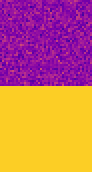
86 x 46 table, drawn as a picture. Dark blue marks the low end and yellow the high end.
It is made of 2 by 1 panels. Panel 1,1: low, fine-grained. Panel 2,1: very high, flat.
